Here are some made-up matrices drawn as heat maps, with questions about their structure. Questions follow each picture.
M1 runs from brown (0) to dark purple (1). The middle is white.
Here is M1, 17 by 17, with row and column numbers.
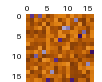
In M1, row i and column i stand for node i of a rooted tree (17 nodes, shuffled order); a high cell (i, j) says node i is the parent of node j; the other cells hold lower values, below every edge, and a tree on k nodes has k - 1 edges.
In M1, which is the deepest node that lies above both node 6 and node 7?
9
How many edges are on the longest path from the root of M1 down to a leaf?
6
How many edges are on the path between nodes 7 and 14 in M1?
5
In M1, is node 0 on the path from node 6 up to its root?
yes
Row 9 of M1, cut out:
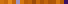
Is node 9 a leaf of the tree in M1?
no
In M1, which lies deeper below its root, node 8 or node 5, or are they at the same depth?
node 8
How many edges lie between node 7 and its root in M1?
5
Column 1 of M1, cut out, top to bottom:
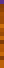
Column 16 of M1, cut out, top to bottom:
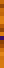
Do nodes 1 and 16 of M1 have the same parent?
no
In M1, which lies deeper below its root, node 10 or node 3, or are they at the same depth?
node 10
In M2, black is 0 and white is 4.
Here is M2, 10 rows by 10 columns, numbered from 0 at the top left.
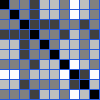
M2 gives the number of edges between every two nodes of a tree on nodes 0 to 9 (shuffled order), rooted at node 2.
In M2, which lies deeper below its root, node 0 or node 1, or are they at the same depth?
the same depth
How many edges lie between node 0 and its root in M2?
2
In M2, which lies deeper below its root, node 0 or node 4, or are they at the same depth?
node 0
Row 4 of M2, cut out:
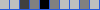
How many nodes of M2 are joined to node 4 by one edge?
1
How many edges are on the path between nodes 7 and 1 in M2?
4
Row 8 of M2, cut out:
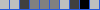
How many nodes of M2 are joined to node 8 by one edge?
2
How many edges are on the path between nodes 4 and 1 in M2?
3
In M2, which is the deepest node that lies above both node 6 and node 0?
3
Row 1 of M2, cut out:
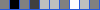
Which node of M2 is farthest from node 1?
7
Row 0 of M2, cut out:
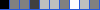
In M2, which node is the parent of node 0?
3
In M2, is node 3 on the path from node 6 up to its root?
yes
